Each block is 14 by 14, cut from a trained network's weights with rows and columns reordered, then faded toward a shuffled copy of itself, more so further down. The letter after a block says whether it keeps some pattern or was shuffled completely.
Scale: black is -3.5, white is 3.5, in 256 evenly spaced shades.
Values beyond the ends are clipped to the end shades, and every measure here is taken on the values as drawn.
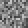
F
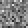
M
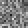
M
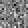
F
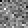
F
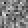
F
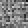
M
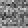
M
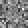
F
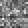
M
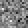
F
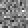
F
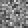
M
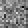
F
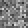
F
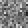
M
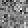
F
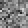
F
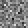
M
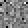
F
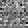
M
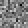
F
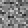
M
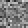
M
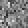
F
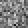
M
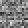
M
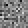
M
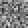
F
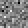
F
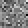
F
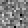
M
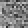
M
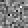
F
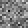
F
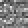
M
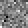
F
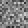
M
